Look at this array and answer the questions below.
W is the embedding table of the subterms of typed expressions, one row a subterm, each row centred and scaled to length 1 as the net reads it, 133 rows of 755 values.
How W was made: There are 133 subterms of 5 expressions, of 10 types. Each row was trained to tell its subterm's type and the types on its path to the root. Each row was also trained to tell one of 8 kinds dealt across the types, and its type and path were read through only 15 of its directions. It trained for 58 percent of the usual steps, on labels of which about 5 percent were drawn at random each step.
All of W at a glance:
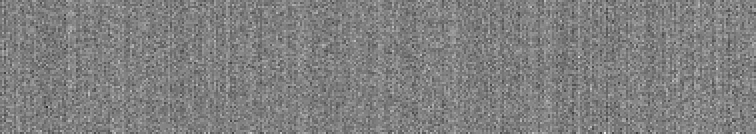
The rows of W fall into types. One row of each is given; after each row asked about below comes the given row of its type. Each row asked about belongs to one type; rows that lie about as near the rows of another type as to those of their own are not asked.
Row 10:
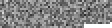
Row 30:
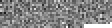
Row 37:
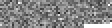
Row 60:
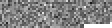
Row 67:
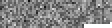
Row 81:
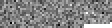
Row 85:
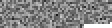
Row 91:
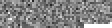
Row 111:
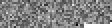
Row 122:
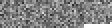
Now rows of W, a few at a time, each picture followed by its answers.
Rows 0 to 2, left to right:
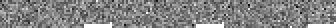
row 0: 111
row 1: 85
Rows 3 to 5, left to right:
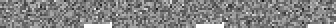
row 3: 91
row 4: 85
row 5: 85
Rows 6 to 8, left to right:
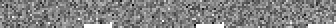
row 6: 30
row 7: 122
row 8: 111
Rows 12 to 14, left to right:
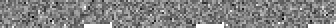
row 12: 60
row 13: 37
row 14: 60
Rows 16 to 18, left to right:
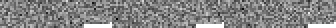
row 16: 30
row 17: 111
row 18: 91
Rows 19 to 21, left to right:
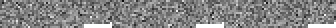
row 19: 81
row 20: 111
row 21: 60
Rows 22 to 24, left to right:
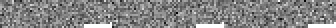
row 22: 122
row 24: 10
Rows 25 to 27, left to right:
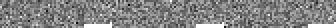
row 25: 122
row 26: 85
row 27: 122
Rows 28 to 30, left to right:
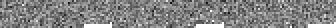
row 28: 37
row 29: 10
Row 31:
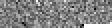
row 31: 91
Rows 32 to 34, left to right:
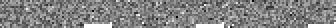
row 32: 111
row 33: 81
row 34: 67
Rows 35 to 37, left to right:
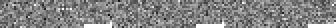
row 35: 81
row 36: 60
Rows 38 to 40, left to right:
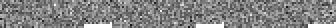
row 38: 122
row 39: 30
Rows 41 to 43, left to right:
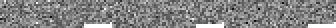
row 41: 10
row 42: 10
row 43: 85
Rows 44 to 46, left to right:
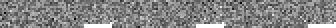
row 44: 111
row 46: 67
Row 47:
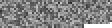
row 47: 111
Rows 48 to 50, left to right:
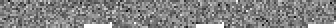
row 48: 81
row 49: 85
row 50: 91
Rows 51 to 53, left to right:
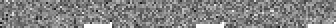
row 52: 91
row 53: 85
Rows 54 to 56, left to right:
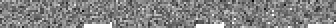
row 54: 85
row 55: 10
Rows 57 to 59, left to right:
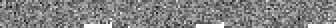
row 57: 60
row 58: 85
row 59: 67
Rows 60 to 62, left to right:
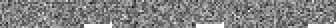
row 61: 111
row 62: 37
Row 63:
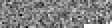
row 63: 37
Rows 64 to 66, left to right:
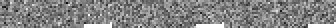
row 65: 122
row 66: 60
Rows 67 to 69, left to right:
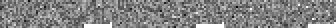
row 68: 60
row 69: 10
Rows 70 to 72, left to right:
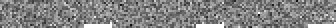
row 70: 67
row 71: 60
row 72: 67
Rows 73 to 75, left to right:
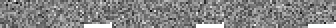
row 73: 85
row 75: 122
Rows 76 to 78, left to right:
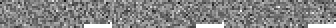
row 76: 60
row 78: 60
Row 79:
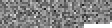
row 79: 81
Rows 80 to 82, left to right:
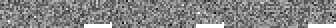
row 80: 37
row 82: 37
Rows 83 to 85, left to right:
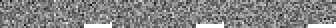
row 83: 30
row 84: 91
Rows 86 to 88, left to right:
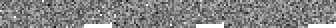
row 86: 122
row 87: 10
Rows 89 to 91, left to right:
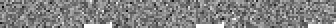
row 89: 91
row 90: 91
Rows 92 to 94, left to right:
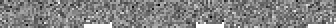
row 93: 37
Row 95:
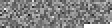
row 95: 122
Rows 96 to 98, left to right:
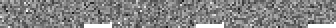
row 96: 91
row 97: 30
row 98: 85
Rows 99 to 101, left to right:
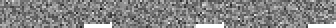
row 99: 60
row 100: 81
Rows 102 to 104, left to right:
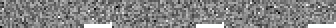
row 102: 91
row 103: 60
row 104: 85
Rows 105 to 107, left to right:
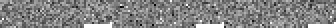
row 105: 91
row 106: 30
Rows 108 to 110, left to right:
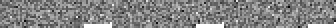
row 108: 67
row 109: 91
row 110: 67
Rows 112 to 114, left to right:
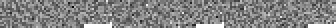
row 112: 91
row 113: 111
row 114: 60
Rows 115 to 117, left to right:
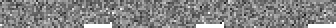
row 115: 37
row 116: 85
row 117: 67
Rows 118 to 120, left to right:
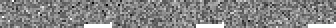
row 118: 122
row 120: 81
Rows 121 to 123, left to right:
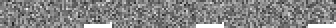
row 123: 10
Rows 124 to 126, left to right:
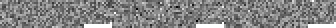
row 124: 91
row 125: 67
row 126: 85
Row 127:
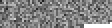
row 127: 111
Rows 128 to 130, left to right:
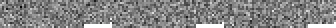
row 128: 122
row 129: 60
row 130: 30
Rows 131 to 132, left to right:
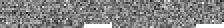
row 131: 10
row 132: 81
